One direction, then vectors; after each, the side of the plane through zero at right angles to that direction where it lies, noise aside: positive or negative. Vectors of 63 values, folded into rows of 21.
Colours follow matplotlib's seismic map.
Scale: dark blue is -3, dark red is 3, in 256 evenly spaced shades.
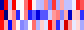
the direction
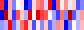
negative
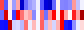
negative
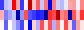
positive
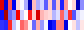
negative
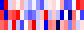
positive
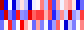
negative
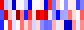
negative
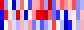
negative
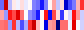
positive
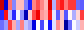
negative
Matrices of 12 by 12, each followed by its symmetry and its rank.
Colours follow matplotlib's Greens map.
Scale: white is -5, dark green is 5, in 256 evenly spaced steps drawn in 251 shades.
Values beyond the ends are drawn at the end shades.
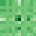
symmetric, rank two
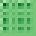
symmetric, rank one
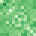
symmetric, full rank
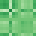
symmetric, rank one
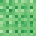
symmetric, rank two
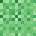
symmetric, rank two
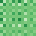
symmetric, rank one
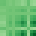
symmetric, rank one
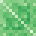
symmetric, full rank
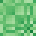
symmetric, rank two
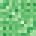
symmetric, full rank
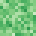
symmetric, full rank
